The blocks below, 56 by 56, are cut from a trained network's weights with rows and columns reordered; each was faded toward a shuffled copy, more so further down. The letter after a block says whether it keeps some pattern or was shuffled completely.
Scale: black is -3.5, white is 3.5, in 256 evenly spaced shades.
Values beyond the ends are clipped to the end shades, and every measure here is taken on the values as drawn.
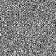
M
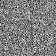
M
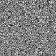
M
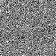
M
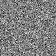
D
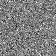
D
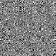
M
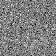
D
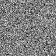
D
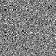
M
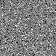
D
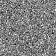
D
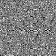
M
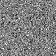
M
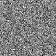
M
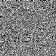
M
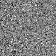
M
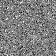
D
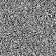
M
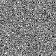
M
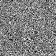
M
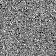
D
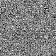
M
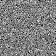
D
